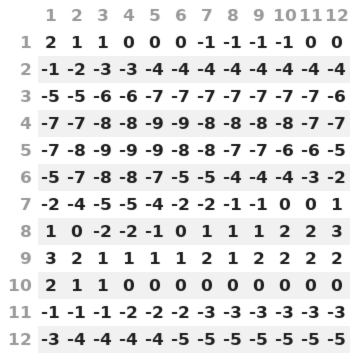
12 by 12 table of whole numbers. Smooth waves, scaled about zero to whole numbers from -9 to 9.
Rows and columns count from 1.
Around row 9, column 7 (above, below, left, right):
1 0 1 1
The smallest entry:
-9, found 5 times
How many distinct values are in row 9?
3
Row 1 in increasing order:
-1 -1 -1 -1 0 0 0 0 0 1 1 2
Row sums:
0 -41 -77 -94 -89 -62 -25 6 20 4 -27 -54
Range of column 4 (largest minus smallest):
10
